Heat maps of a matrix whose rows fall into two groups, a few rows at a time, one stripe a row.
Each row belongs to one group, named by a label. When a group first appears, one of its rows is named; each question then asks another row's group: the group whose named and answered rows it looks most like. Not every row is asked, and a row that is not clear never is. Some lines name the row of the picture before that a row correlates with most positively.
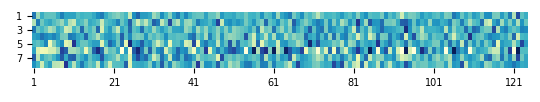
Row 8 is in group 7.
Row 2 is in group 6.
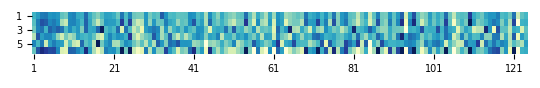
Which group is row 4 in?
6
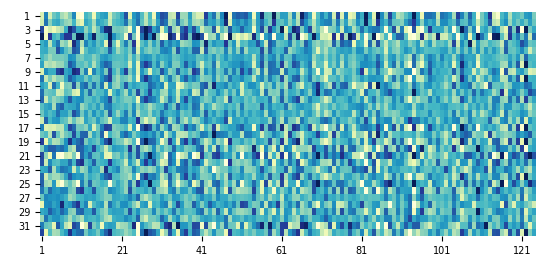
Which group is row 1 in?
6
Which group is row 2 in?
6
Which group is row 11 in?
7
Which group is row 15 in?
7
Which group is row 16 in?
6
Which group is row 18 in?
7
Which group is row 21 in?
7
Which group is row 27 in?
6
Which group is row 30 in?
6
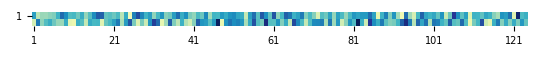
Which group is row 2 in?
6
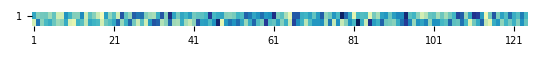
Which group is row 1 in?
7
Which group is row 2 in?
6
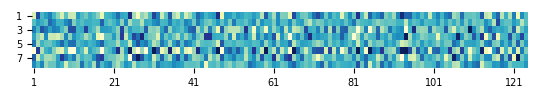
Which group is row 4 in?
7
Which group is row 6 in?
6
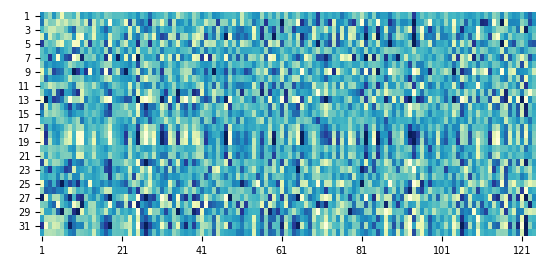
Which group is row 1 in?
7
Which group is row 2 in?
7
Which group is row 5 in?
7
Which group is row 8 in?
6
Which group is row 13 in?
6
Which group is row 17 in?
6
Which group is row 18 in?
6
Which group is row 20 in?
6
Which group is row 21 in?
6
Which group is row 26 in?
6
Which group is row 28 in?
7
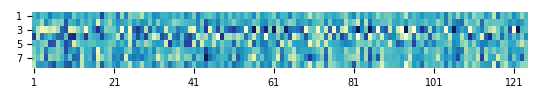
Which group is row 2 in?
7
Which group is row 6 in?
7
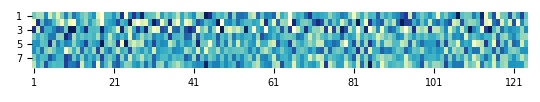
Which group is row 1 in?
7
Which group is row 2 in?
6
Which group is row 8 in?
7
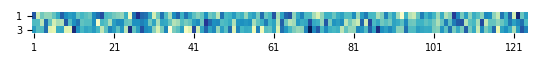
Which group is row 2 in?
7
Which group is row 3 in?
7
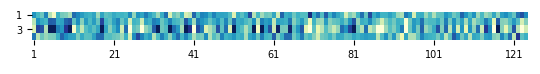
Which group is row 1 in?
7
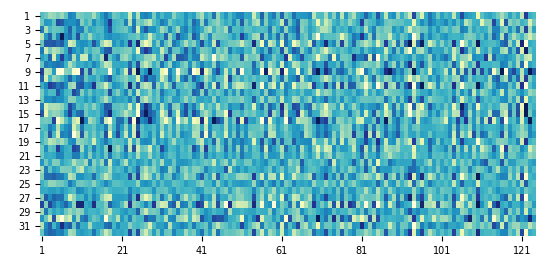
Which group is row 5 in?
6
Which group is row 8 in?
6
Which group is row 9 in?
7
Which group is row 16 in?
7
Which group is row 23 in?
6
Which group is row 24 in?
6
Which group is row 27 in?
6
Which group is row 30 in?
7
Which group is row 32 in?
6
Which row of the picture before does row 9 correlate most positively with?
1
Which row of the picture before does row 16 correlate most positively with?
1
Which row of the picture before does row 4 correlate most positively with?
3
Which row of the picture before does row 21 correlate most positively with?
2
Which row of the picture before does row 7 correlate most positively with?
3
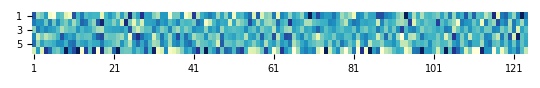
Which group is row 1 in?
7
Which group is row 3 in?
6
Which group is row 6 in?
7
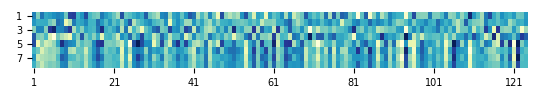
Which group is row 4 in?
7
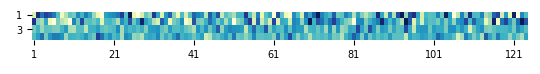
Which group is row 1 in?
6
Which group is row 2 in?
7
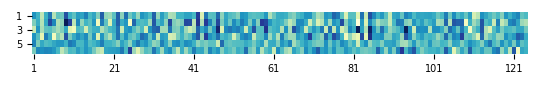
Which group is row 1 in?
7
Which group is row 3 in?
6
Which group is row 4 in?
7
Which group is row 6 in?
6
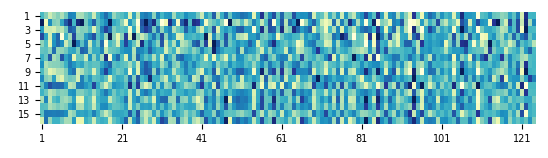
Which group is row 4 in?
7
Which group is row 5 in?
7
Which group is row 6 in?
7
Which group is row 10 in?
7
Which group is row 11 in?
6
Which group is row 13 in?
6
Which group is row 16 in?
6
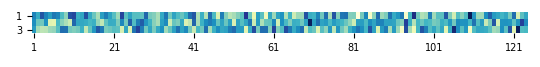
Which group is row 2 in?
7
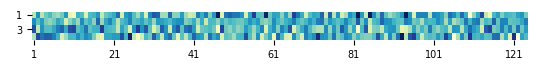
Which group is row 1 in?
6
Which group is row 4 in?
6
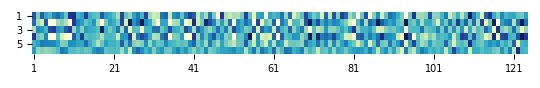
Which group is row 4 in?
7
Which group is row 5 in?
6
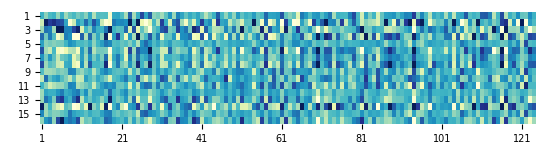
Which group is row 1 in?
7
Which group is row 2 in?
6
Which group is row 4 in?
7
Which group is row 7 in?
7
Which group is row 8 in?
7
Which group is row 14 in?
7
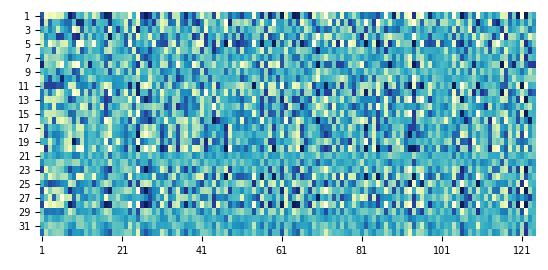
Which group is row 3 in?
7
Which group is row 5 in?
6
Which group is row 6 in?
7
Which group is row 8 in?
7
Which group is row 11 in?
6
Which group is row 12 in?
7
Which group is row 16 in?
7
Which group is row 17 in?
6
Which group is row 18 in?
6
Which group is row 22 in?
7
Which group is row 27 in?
7
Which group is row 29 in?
6
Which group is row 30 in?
6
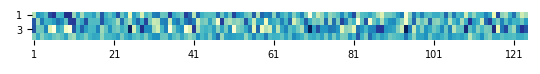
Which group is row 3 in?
7
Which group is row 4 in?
6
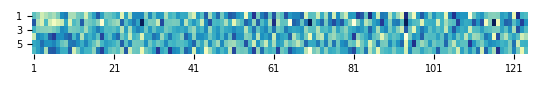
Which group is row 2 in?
7
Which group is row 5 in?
6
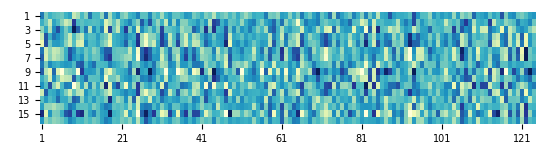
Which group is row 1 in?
7
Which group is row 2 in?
7
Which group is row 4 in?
6
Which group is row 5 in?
6
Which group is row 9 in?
7
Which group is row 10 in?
7
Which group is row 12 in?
6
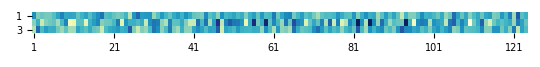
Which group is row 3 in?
6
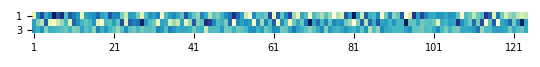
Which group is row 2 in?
7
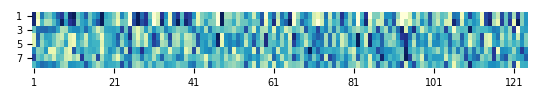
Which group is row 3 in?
6
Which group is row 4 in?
6
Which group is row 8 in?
6
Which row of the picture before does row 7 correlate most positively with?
3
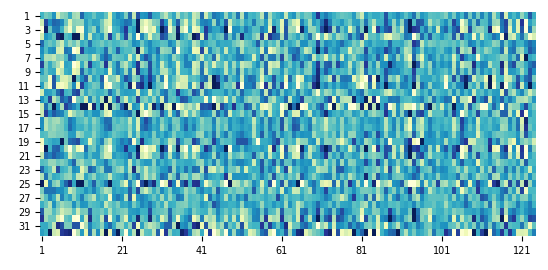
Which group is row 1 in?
7
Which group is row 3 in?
6
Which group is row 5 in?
7
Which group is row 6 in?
7
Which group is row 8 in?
7
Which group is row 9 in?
7
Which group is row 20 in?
6
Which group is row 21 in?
6
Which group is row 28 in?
7
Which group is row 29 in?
7
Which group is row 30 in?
7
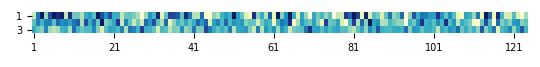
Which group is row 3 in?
7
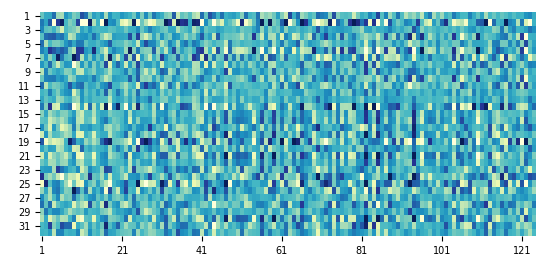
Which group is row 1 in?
7
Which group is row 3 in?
7
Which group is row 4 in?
6
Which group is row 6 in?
6
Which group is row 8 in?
7
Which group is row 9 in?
6
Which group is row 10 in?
6
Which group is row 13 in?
7
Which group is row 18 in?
6
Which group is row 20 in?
7
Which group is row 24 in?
7
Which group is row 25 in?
6
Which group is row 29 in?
6
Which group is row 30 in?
6
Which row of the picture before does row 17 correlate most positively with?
3
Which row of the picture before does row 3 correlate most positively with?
3
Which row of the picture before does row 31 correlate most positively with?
1
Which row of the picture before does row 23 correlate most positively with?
1
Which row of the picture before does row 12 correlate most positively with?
1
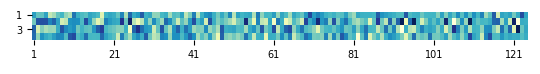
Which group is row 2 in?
6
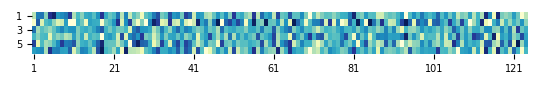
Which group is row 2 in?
6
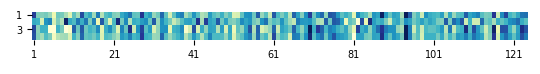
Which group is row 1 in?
7
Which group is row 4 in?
7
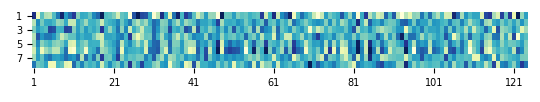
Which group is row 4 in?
6
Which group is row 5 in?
6
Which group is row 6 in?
6
